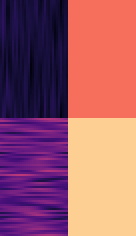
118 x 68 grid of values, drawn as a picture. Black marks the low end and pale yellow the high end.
The table splits into 2 rows of 2 panels. Panel 1,1: very low, streaked downward, faint in contrast. Panel 1,2: high, flat. Panel 2,1: low, streaked across. Panel 2,2: very high, flat.
